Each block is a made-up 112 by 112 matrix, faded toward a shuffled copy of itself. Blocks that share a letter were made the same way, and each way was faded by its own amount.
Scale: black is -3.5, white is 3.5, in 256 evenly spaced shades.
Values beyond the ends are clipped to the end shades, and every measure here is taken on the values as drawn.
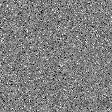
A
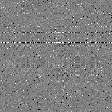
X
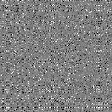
X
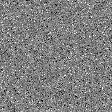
A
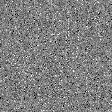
A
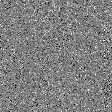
A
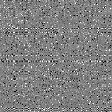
X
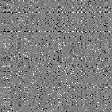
X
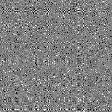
X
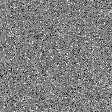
A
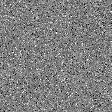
A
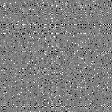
X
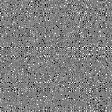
X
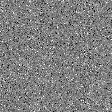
A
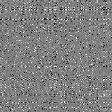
X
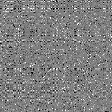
X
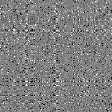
X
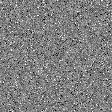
A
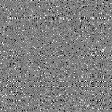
X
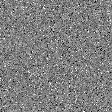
A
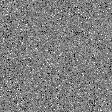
A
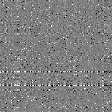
X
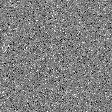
A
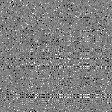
X
